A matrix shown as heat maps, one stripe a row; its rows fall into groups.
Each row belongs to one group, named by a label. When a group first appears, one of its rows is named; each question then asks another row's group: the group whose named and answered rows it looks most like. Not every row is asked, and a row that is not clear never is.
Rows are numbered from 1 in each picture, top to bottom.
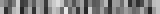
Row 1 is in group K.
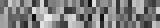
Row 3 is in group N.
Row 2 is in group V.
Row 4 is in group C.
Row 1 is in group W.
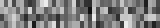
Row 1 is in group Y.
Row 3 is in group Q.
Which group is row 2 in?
W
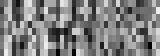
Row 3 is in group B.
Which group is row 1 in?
B
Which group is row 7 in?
C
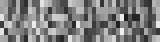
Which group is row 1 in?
C
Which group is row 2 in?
C
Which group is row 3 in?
K
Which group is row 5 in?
K
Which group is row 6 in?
C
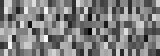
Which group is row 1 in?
V
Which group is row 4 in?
V
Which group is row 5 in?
W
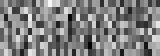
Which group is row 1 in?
N
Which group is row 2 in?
B
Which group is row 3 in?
K
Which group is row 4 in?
Q
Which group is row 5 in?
V
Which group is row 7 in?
C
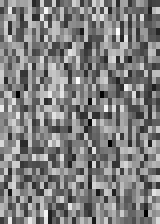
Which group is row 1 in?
W
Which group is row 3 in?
W
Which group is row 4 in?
N
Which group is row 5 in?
N
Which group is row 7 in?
Q
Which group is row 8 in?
Y
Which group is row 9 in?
V
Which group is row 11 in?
K
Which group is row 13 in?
W
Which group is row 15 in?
W
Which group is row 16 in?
K
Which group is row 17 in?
K
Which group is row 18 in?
W
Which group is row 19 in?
Q
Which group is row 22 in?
Q
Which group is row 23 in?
V
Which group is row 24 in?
Q
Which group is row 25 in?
N
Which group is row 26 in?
Q
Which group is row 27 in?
W
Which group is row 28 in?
Q
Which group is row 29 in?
V
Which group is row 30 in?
C
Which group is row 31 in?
Y
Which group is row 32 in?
B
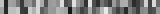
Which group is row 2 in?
K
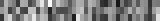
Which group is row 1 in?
V
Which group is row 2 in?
C
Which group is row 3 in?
V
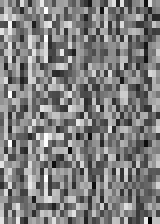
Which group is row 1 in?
V
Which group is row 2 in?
N
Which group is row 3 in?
W
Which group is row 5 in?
W
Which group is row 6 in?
N
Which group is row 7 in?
Y
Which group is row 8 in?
V
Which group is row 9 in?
Y
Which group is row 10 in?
K
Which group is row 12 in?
C
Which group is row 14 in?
Y
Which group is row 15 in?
Q
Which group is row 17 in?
N
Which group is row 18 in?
V
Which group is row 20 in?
N
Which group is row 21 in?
Y
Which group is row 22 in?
K
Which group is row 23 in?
C
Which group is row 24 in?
Q
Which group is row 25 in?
N
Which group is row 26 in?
N
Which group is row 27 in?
B
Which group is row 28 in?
N
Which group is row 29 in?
N
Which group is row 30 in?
Q
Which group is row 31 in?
Y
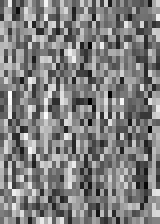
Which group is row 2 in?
B
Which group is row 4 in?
W
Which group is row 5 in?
Q
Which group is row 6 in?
V
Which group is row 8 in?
Y
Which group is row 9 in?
Y
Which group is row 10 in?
W
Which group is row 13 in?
W
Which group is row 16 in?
B
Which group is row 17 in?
B
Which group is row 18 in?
N
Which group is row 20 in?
B
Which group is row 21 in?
V
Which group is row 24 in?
Y
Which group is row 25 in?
Y
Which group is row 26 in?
Y
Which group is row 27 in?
Y
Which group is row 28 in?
Q
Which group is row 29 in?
Y
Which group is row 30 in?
Q
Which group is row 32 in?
V
